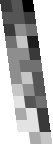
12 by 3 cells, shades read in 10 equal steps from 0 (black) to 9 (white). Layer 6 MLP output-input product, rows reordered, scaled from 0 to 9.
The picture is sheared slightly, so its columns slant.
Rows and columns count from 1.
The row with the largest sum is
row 12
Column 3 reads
0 2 4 1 2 4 3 3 4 2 2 7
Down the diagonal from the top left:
2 3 4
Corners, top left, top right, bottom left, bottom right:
2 0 9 7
